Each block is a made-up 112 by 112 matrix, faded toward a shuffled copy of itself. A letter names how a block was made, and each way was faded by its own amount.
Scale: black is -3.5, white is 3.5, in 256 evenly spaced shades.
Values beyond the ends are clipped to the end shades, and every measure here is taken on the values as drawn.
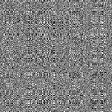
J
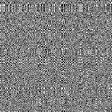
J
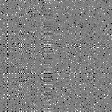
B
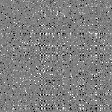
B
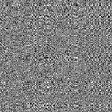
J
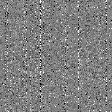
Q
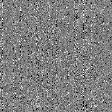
Q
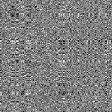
J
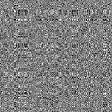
J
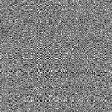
J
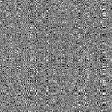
J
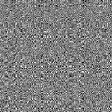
J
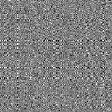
J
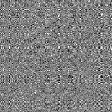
J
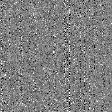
Q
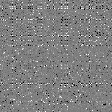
B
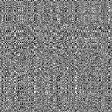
J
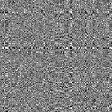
J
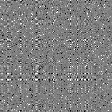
B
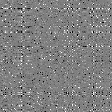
B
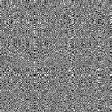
J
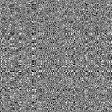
J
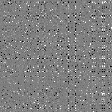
B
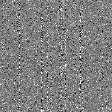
Q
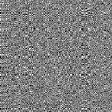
J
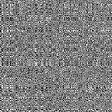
J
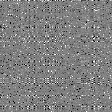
B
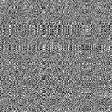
J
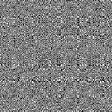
J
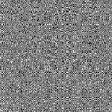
J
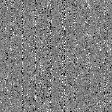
Q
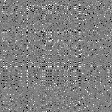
B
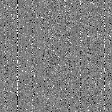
Q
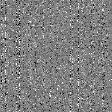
Q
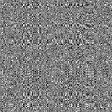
J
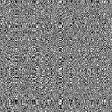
J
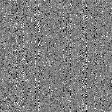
Q
